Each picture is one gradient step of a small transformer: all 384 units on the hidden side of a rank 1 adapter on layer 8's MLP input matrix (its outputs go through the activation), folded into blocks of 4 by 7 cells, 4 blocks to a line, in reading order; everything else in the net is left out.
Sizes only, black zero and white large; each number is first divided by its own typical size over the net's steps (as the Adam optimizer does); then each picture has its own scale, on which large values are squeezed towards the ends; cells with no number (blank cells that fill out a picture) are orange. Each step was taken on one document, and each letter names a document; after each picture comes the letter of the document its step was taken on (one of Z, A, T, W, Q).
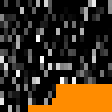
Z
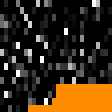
Z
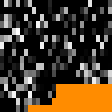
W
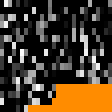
W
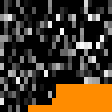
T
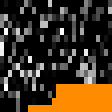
T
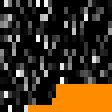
Z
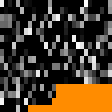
T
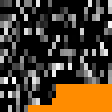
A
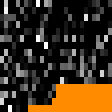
Z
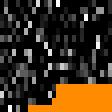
Z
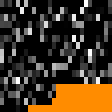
T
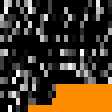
A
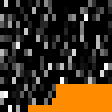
Z
